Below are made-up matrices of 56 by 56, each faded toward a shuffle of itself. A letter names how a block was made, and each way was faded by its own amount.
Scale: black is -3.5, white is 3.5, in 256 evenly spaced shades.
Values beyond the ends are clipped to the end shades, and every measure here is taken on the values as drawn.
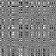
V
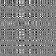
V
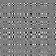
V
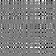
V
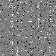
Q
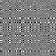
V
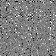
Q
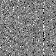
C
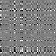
V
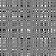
V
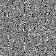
C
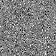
C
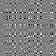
V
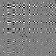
V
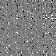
Q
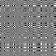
V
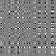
V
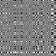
V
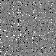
Q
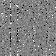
Q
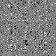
Q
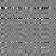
V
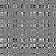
V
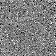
C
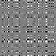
V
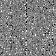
C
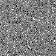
C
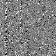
C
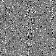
C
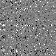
Q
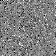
C
